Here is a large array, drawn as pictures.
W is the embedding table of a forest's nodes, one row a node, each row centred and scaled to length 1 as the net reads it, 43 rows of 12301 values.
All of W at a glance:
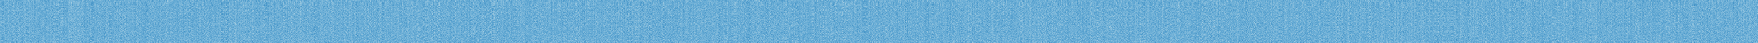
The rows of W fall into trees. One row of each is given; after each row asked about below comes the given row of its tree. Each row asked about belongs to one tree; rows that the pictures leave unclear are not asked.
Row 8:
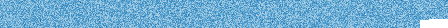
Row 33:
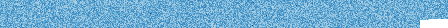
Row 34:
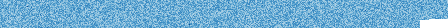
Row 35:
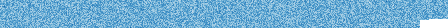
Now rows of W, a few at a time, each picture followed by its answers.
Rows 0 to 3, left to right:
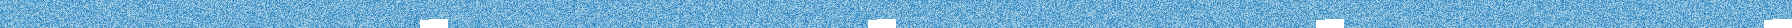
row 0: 8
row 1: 8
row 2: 34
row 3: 34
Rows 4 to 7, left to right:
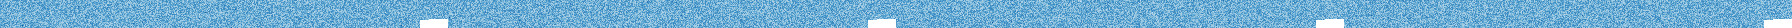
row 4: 34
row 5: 34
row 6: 33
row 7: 34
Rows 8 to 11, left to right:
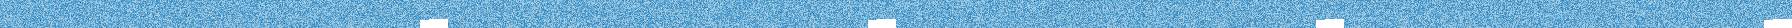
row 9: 33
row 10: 33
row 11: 34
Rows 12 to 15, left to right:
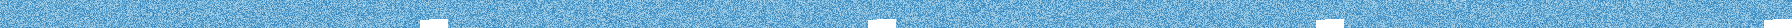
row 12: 8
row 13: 34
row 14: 34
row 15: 8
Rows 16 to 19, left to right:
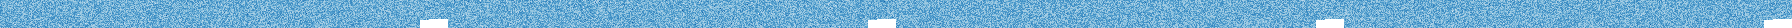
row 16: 33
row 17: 35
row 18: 8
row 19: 34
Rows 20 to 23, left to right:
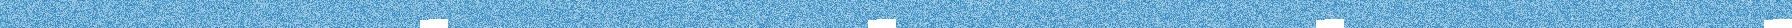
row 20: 33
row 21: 8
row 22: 33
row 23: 35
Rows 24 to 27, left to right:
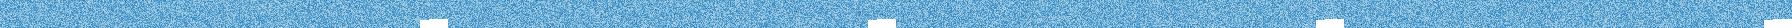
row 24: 35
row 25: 8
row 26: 33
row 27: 33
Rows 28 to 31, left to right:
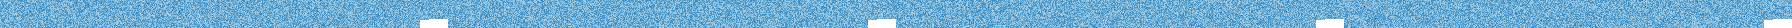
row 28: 34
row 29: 33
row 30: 34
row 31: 8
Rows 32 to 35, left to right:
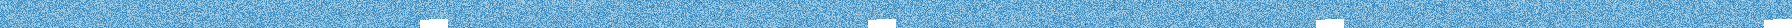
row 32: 8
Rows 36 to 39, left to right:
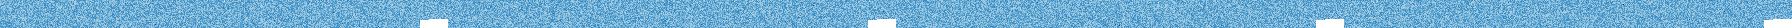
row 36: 33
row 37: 34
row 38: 35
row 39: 34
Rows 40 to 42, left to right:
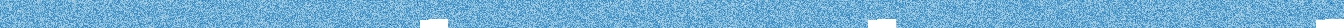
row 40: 33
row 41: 35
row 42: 35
